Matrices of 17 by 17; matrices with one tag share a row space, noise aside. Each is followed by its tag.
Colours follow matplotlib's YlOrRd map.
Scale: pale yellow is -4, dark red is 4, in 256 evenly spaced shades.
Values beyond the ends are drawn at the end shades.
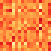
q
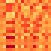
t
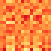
t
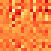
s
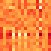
q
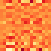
t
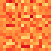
t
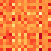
q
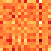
q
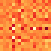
s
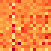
s
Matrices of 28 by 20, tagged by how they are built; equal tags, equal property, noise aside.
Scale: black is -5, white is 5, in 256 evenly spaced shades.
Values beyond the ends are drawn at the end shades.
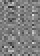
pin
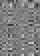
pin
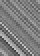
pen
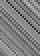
pen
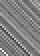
pen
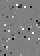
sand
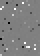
sand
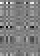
pin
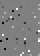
sand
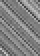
pen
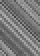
pen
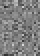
pin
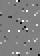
sand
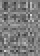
pin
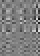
pin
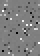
sand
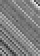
pen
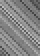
pen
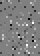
sand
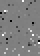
sand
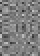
pin
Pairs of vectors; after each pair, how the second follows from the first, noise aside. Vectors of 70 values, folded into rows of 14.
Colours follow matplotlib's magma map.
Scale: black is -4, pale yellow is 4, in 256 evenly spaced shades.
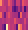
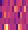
sign-scrambled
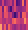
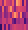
negated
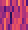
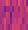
shrunk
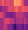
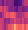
negated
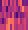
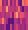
negated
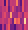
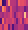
shuffled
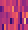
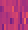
shrunk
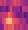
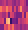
sign-scrambled
